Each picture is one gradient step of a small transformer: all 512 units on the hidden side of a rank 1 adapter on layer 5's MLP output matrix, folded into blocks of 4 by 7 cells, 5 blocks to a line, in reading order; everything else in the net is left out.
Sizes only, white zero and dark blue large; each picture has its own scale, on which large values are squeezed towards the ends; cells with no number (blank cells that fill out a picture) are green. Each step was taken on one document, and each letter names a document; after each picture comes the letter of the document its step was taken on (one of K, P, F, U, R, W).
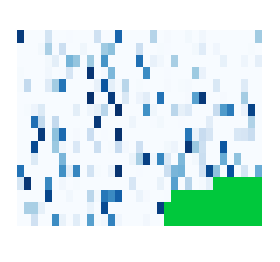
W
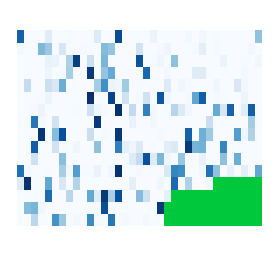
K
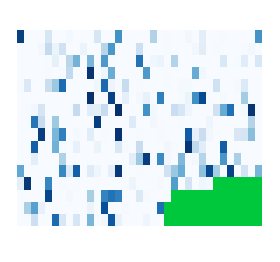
W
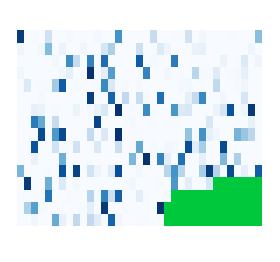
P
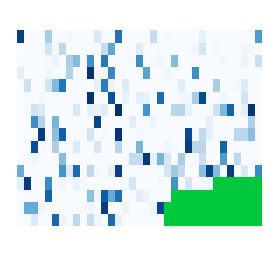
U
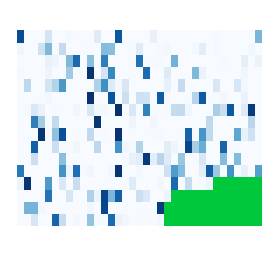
K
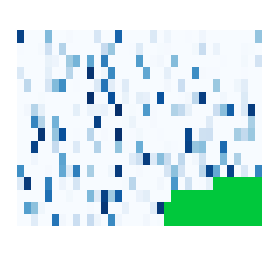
U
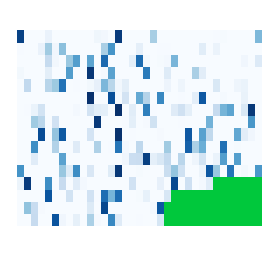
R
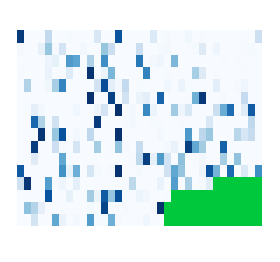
W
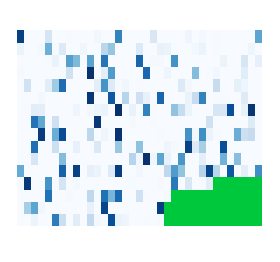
P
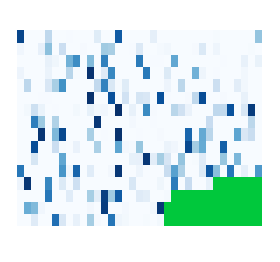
K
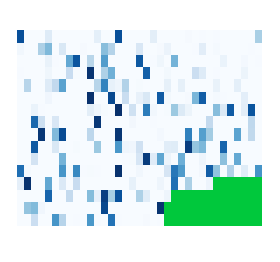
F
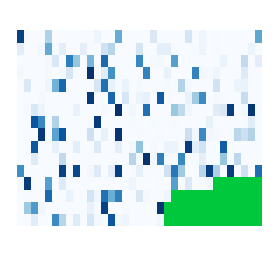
P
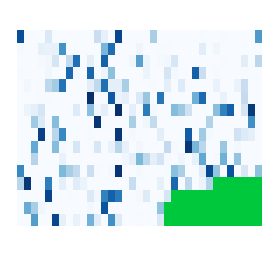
R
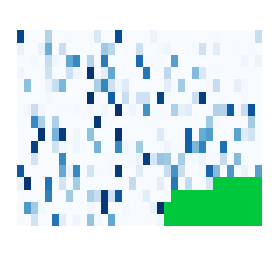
K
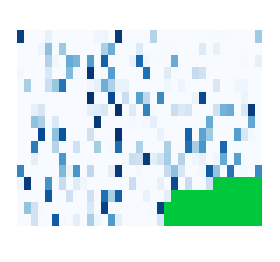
R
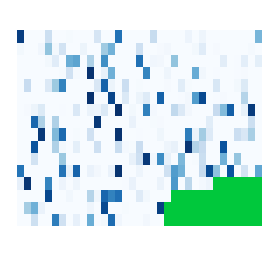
W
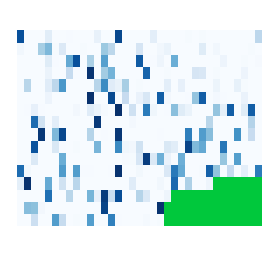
F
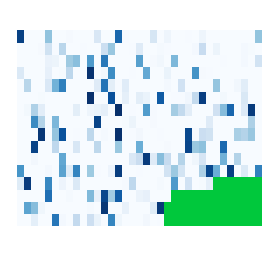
U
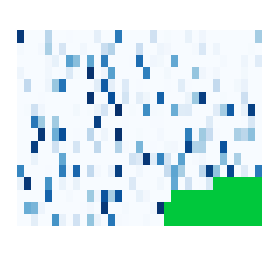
W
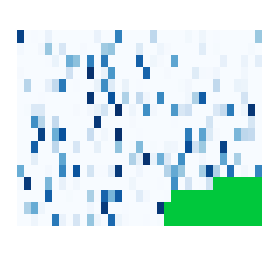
P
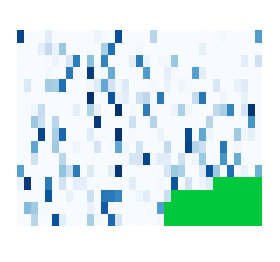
R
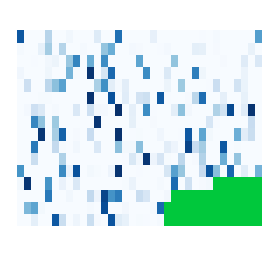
K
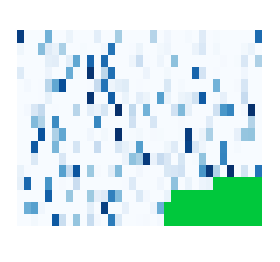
F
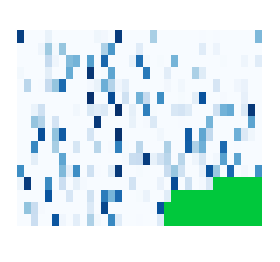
R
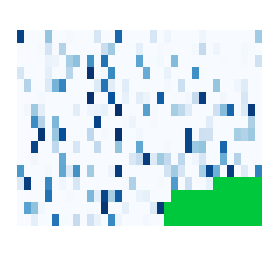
U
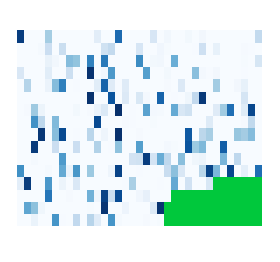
U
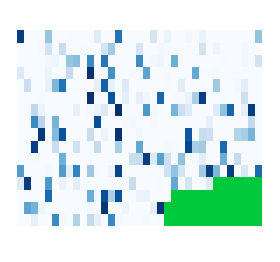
U
